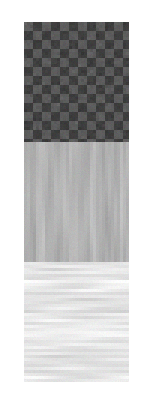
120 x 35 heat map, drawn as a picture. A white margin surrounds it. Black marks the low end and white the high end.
It is made of 3 by 1 panels. Panel 1,1: low, checkered. Panel 2,1: high, streaked downward, faint in contrast. Panel 3,1: very high, streaked across, faint in contrast.
